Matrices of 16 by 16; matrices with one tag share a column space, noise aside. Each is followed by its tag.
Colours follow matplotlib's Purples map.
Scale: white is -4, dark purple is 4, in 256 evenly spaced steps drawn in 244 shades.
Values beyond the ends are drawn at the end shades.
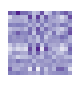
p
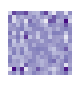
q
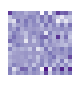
q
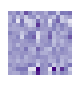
q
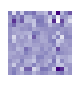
q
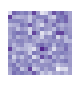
p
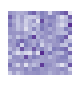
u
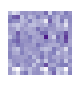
q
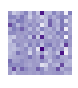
u
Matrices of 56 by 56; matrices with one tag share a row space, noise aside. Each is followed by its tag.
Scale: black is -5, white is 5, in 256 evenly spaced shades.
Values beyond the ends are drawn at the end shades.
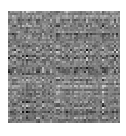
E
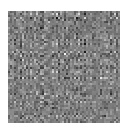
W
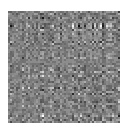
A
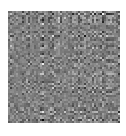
A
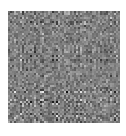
W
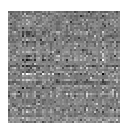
E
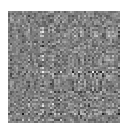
A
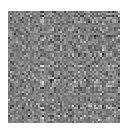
A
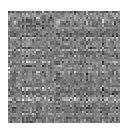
E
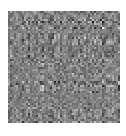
A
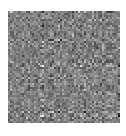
A
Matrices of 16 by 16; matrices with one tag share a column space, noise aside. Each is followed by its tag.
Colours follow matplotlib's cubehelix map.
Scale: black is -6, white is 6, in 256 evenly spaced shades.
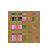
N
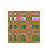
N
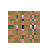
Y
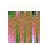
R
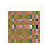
Y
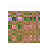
N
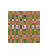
Y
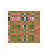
N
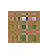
N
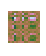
N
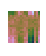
R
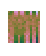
R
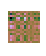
N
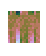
R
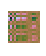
N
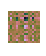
N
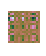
N
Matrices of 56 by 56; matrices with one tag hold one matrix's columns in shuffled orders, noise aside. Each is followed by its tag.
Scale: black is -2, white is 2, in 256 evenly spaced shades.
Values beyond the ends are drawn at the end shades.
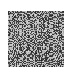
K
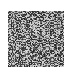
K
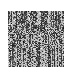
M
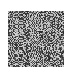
K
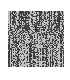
M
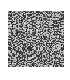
K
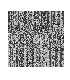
M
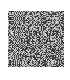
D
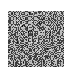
D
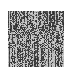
M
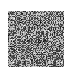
D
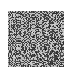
K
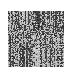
M
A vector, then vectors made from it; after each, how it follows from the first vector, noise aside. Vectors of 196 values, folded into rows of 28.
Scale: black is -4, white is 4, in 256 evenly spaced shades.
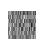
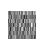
negated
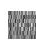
negated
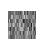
sign-scrambled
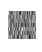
wrapped around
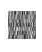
wrapped around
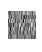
negated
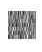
wrapped around
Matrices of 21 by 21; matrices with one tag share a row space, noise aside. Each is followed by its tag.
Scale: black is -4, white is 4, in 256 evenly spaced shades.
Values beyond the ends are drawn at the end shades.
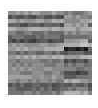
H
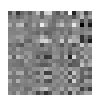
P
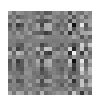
P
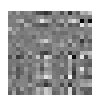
P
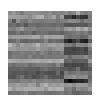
H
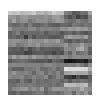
H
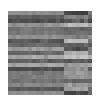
H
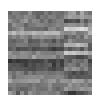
H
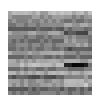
H
